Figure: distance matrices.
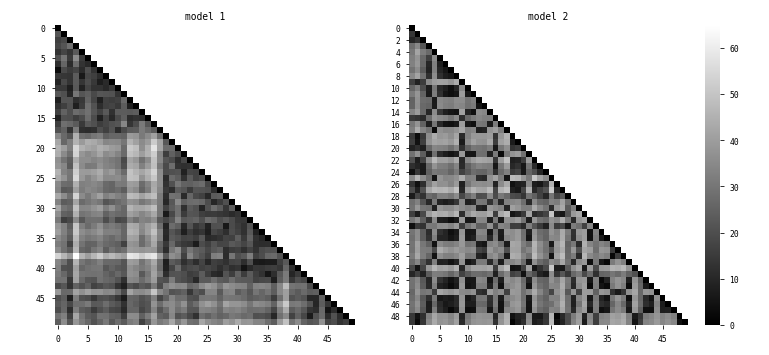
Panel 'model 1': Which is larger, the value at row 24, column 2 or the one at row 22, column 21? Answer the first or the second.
the first
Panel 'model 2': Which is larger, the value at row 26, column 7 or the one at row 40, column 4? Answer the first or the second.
the second
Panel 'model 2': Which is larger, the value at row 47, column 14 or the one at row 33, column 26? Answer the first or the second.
the second
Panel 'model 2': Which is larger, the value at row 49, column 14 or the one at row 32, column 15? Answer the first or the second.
the first
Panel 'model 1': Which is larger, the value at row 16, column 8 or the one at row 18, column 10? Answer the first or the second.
the second
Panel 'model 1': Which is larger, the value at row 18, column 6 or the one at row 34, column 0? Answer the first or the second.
the second
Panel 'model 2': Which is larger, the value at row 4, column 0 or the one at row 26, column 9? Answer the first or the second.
the first
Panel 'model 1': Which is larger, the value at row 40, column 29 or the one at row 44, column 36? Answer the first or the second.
the second
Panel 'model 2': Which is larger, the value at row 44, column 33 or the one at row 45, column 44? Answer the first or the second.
the second
